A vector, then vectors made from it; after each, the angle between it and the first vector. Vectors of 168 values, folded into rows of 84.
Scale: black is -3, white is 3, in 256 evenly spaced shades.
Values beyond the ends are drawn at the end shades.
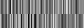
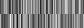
partly aligned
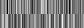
partly opposed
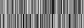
orthogonal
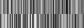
nearly opposite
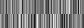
partly aligned
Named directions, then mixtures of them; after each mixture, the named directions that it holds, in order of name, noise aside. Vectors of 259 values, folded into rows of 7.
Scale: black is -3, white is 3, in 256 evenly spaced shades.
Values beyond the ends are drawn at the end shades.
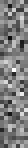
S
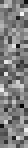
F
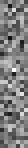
S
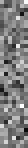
F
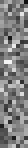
F, S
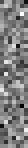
F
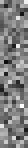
F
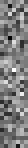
S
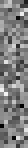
F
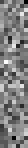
F, S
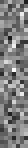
F, S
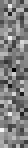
S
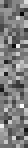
F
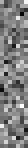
F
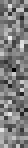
S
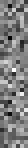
S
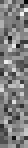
F, S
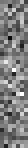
S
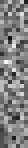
F, S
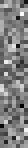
F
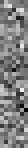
F, S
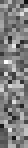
F, S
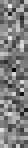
S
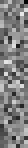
F, S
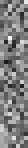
F, S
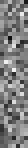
F, S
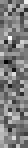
F, S
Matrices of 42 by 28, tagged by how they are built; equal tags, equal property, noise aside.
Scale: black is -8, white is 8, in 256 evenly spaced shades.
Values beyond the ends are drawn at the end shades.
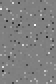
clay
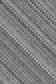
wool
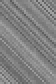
wool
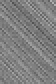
wool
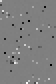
clay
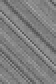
wool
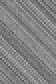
wool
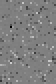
clay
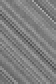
wool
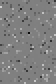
clay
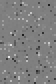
clay
